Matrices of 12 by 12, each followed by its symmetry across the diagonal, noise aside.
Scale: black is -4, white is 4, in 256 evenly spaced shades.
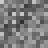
symmetric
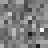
neither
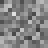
symmetric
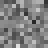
neither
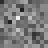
symmetric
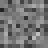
symmetric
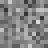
neither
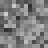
symmetric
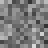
neither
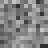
neither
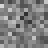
neither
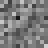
symmetric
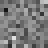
neither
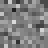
neither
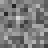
symmetric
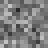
neither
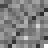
symmetric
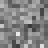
neither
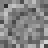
symmetric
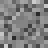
symmetric
